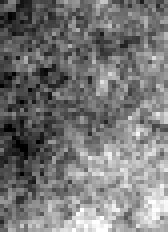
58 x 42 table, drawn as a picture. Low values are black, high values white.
Ninth with the lowest average: middle left. Grain: blotchy. Slope: up to the bottom right. Odd rows or columns: none. Stripes: none.
